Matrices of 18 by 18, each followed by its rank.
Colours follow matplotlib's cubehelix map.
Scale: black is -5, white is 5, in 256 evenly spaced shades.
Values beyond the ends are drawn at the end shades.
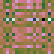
two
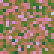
full rank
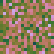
full rank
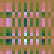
one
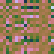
two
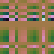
one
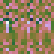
three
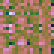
three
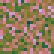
full rank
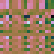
two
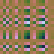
one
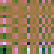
one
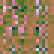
three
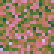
full rank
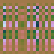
one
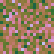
full rank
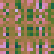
three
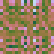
three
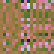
two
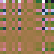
one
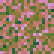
full rank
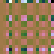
one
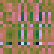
two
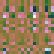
two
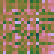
three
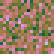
full rank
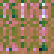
two
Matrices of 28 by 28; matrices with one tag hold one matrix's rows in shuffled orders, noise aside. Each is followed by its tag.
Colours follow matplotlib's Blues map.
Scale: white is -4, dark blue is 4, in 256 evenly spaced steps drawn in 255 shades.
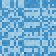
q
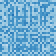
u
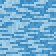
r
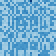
u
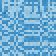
q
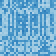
u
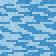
r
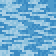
r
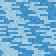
r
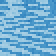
r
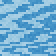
r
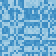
q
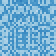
u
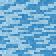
r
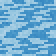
r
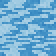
r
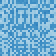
u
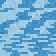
r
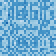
u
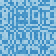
u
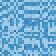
q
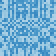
u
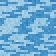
r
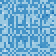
u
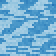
r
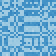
q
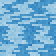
r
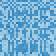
u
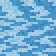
r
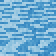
r
